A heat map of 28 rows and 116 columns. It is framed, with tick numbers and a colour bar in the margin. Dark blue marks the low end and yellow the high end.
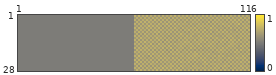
The table splits into one row of 2 panels. Panel 1,1: middling, flat. Panel 1,2: high, checkered.
